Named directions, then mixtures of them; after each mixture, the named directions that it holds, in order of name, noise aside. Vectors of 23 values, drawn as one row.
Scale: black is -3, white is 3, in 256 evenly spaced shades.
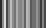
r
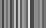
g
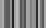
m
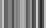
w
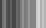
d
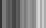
d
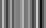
r, w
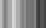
d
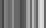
d, w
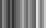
d, w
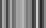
r, w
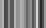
w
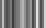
d, w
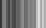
d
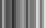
d, w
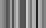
m, w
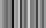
g, m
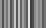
g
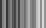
d, r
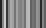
r
